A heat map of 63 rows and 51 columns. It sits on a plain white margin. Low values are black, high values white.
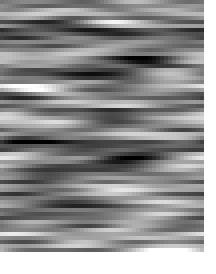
The bottom right is the ninth with the highest average. Streaks run across, left to right. On average the colour sits 50% of the way up the scale. No overall slope runs across the table. The values follow a bell shape.
